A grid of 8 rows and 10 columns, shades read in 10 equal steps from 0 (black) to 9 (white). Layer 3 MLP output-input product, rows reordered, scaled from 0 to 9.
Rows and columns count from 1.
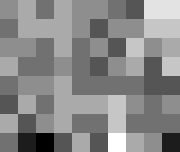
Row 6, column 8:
5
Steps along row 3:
same down up down up down up down up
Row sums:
54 54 50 47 42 52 47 38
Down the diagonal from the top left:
5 6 4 5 4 6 7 6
